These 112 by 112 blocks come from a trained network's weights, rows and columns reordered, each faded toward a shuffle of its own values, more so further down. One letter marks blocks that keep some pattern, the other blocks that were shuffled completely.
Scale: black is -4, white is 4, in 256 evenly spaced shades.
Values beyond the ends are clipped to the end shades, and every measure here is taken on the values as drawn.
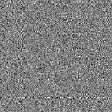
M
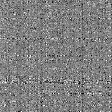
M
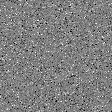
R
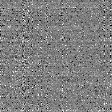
M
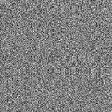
M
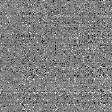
M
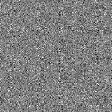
M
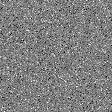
R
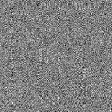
M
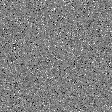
R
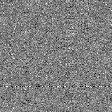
M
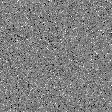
R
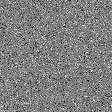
R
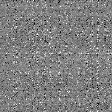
M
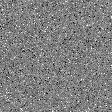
R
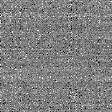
M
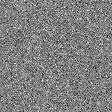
R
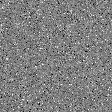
R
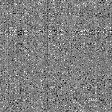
M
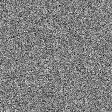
R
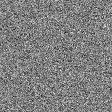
R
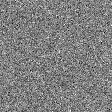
R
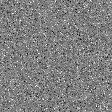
R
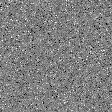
R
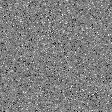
R
